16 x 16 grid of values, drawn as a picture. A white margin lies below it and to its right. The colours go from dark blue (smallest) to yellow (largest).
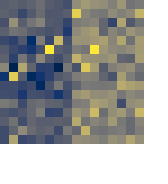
The right part is higher, past a seam about 50% of the way across. No row or column stands out. The middle left is the ninth with the lowest average. The values follow a bell shape.
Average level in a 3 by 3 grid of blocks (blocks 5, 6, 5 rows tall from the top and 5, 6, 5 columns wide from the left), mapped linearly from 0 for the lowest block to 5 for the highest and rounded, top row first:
135
035
235
